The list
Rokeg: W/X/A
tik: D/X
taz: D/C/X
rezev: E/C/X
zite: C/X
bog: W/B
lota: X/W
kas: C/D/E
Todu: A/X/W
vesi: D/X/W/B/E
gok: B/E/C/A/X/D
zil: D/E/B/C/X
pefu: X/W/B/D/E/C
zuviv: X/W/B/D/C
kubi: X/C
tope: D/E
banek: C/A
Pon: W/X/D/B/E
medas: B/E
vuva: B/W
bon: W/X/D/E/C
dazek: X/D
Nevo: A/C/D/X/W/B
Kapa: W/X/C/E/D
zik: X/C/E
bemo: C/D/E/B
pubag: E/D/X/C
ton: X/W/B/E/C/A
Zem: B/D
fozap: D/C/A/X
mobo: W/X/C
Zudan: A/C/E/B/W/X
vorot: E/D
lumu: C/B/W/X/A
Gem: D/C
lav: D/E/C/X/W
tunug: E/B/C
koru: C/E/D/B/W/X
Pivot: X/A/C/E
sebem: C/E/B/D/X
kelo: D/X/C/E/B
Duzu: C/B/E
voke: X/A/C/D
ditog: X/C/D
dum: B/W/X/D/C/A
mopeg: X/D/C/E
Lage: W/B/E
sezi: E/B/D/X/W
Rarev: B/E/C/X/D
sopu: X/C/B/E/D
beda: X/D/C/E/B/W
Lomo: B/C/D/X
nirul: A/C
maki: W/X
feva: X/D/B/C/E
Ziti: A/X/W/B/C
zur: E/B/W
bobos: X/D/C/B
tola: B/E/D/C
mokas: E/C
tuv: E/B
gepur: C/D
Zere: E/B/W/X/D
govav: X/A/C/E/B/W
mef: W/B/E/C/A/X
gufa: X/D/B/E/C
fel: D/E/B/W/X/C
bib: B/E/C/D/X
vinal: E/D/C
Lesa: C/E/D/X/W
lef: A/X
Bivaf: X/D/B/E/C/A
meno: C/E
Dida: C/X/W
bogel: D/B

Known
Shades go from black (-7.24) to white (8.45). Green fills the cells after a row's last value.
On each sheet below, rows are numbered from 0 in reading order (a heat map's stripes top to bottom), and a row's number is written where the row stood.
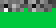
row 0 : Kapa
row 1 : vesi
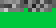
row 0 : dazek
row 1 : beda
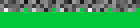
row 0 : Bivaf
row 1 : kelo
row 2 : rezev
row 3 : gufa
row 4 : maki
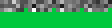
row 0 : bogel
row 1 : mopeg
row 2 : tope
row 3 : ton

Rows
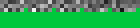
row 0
mokas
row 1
vinal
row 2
meno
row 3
Todu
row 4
Dida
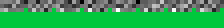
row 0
tik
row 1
tunug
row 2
mef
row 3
feva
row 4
gok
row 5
Gem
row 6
tola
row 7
bemo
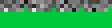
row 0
dum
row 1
vorot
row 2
Duzu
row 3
mobo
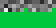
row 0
bon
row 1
nirul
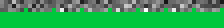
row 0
bog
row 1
govav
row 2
pubag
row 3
banek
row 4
gepur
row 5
Rarev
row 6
ditog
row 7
lumu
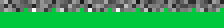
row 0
medas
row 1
sopu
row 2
taz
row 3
kas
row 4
voke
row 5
fel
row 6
Zudan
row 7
zite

